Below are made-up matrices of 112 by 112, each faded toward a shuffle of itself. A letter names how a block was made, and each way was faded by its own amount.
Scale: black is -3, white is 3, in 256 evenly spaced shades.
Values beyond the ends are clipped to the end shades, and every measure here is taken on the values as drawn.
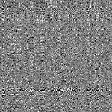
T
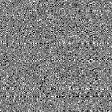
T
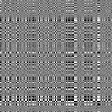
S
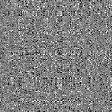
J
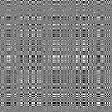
S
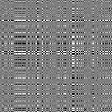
S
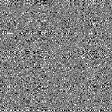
T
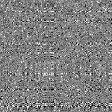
T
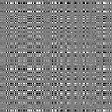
S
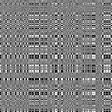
S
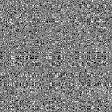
T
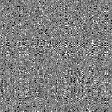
J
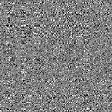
T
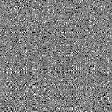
J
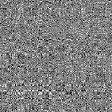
T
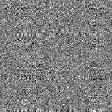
J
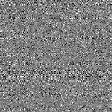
T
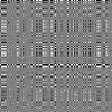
S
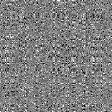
J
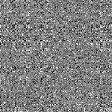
T
